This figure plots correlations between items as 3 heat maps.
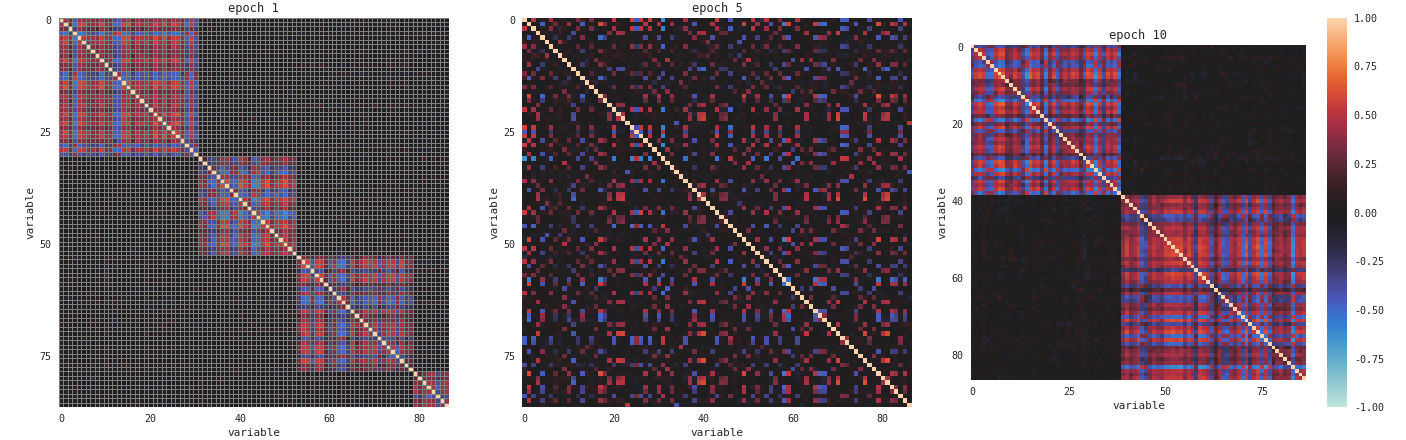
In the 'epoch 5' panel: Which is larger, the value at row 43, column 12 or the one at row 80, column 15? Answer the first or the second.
the first
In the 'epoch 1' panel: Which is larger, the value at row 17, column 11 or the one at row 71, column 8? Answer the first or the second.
the first
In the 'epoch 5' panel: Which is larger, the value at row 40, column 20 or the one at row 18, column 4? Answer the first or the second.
the first
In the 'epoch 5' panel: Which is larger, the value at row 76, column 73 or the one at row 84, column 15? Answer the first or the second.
the first
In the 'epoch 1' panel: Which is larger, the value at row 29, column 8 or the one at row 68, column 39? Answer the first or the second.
the first
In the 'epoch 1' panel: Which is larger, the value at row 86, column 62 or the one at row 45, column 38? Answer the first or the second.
the first
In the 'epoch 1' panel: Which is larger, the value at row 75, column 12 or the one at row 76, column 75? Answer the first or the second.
the first
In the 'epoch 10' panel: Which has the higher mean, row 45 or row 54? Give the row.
54
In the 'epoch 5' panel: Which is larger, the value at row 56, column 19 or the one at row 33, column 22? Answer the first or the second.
the first
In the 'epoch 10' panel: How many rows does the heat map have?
87
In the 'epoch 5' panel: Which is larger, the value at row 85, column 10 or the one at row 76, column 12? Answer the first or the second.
the first
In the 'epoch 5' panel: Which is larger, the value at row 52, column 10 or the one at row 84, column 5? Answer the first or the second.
the first
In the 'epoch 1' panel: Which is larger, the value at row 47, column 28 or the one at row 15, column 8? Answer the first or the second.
the second
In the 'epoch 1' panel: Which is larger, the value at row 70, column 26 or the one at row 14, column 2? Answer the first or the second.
the second
